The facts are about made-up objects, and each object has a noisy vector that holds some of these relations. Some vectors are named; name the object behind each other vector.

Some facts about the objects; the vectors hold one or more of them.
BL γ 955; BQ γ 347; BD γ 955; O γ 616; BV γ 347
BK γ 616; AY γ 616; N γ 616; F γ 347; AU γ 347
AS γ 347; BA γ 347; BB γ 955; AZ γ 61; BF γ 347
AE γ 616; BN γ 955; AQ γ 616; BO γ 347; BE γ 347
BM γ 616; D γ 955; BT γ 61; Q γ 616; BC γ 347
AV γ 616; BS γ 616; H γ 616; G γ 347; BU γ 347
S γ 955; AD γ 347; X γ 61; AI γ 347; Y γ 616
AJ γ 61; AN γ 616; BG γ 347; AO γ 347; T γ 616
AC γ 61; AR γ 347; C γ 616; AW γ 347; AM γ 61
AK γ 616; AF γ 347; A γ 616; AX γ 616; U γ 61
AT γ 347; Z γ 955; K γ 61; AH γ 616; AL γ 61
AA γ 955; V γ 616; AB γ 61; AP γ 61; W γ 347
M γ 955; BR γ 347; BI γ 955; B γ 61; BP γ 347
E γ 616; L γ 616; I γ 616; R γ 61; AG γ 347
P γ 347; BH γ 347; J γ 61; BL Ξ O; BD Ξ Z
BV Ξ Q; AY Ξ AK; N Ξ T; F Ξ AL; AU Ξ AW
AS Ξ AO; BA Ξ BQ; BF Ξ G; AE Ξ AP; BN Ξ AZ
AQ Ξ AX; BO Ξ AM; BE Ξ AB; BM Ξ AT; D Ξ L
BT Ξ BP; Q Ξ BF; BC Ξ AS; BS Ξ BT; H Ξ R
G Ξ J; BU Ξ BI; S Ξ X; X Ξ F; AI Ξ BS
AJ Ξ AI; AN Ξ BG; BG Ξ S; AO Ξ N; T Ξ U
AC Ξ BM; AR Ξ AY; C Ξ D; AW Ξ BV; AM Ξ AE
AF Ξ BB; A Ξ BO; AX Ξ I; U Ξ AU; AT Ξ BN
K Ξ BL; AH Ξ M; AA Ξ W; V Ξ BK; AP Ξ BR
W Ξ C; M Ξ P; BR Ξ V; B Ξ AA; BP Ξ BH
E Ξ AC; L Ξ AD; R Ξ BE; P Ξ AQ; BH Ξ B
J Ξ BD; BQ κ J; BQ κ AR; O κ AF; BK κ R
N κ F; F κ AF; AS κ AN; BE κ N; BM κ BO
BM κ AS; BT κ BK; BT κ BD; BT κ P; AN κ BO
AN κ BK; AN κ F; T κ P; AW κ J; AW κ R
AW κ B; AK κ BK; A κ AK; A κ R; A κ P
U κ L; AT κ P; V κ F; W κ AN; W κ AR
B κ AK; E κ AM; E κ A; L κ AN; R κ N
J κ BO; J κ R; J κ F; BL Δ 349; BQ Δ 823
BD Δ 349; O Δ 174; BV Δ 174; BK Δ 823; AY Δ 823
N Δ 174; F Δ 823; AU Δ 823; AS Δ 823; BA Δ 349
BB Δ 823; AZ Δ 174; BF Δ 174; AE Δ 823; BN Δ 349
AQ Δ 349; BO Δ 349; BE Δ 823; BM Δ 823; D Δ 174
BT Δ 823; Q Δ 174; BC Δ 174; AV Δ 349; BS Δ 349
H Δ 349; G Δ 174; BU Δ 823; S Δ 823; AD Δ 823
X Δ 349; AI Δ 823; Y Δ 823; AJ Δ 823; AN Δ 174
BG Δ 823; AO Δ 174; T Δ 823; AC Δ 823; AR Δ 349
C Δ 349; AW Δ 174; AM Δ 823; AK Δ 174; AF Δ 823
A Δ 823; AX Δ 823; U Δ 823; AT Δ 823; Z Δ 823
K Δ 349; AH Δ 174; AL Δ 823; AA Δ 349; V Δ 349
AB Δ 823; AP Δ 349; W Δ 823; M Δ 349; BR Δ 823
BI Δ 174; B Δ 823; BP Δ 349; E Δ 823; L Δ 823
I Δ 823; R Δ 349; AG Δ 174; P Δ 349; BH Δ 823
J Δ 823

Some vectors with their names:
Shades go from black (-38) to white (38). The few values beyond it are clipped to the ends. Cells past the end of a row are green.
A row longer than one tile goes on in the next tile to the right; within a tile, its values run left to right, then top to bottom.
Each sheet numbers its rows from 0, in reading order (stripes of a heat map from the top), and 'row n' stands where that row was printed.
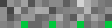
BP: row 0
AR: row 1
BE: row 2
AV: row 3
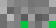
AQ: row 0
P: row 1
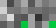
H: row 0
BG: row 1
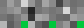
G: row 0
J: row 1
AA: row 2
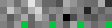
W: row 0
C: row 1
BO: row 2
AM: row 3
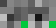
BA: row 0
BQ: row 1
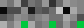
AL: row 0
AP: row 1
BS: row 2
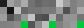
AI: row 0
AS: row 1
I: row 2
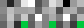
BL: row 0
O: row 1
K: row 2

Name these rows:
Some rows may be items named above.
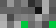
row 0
BR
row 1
AJ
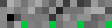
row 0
BO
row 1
AE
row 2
U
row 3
AR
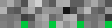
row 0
AE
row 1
AK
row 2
BK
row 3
AE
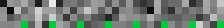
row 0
AI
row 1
BL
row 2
S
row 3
A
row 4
B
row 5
AJ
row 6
AM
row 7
Z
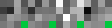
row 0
BT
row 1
AC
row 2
O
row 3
AZ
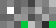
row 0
D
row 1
BD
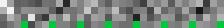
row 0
L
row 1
BC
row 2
R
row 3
AY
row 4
AN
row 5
BP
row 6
BH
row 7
AB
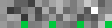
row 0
V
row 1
BP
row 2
Q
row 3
AD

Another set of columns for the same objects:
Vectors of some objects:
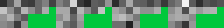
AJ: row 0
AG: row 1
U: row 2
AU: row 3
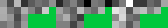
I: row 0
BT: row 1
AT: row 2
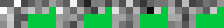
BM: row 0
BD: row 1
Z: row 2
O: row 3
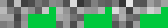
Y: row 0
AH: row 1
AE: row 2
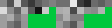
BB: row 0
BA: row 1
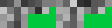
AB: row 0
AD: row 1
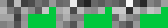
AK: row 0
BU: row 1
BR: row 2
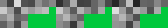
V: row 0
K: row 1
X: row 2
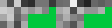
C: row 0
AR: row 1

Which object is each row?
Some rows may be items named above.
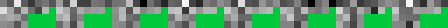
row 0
BL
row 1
L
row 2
BH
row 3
BO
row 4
V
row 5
B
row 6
AZ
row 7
Q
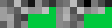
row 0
BS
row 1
BP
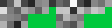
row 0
J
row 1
BR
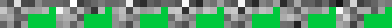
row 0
A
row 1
S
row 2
BC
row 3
BR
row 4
BR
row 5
U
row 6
AC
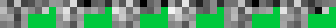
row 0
BK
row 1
W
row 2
AA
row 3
D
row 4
BH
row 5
Z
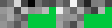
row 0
AI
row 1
BD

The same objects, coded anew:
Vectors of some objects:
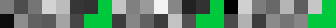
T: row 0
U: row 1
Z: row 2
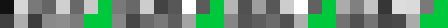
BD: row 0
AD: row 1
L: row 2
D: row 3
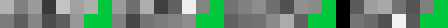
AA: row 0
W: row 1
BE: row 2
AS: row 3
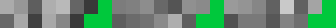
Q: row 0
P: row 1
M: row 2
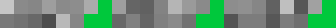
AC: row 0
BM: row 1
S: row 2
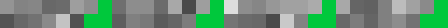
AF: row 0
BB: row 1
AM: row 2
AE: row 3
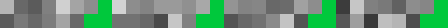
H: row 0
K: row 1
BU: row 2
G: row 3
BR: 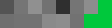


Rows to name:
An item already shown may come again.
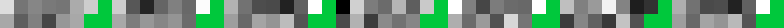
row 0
B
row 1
BS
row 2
AI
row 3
Z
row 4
AJ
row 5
U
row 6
AI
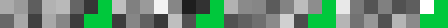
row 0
Q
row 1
U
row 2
BO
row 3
BT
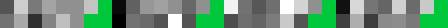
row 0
J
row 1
BC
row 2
A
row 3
BD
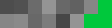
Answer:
BK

